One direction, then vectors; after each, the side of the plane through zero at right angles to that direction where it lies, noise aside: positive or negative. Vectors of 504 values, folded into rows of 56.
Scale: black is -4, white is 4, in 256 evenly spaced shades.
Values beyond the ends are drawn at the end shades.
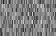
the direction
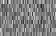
negative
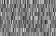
negative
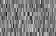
negative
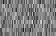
positive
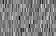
positive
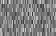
negative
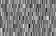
negative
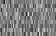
positive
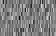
positive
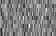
positive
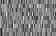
positive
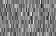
negative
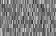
negative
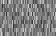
negative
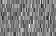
negative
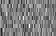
positive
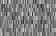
negative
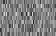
positive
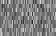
negative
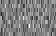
positive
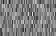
positive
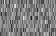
positive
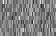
negative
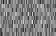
positive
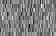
positive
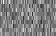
negative
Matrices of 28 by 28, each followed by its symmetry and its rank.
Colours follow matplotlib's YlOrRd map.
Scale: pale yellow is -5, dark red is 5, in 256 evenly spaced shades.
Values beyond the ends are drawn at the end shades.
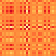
symmetric, rank one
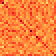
symmetric, rank five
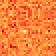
neither, rank five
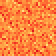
antisymmetric, full rank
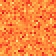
antisymmetric, full rank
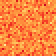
antisymmetric, full rank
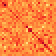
symmetric, rank five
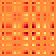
symmetric, rank one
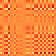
symmetric, rank one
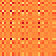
symmetric, rank one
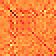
symmetric, rank five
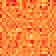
neither, rank five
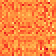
neither, rank five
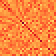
symmetric, rank five
